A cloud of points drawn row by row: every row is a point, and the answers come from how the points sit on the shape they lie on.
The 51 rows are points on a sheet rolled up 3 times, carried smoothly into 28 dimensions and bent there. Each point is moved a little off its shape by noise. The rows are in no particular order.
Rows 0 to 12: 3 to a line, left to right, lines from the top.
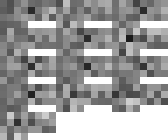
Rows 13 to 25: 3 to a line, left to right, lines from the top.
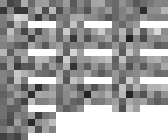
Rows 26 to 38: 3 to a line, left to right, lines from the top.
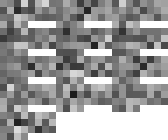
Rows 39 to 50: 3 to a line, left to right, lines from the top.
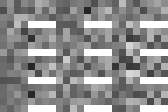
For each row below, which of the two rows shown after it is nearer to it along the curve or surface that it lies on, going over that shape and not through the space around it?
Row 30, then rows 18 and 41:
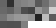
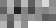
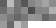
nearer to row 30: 41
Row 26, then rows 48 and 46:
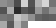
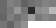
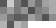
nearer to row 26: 46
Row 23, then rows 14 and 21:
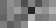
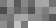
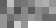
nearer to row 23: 21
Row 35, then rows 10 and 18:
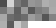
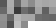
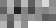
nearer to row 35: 18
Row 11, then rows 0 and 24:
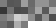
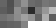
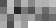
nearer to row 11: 0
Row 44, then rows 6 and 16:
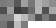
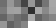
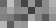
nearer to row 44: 6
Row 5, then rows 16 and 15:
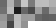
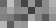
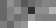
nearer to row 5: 16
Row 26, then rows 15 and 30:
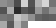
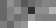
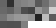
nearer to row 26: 30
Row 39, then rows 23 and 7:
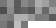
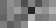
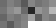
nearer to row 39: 7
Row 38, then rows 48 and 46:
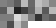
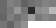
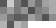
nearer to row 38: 46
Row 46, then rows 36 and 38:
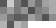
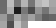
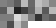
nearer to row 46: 36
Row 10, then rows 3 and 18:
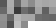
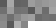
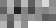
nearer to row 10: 3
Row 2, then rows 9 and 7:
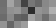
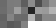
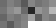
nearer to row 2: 9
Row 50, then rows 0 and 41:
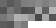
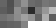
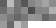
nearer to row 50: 0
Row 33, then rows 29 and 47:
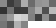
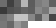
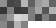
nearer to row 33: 47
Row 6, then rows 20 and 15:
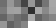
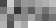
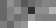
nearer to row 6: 15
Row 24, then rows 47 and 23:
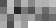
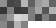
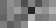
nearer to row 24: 47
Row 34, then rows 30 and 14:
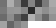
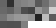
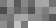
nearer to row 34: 30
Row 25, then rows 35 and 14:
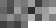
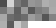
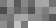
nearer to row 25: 35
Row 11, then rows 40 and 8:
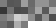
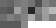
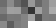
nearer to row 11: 40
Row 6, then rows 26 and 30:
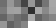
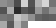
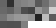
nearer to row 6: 30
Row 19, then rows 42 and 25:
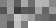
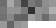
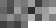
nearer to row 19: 42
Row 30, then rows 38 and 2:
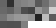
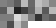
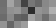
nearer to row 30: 2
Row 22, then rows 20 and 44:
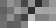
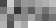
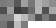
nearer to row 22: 20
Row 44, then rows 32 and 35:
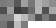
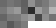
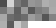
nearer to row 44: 35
